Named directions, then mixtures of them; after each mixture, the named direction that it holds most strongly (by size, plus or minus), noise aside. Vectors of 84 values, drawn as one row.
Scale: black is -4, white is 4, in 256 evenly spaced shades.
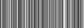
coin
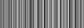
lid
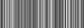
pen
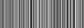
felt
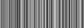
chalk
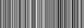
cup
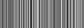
felt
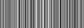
lid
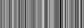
pen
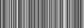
coin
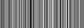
lid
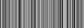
coin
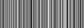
felt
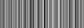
lid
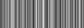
pen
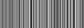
felt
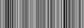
pen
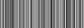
pen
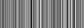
felt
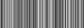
pen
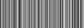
coin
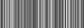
pen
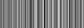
lid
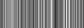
pen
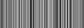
felt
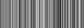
cup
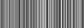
felt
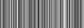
coin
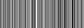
cup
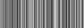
chalk
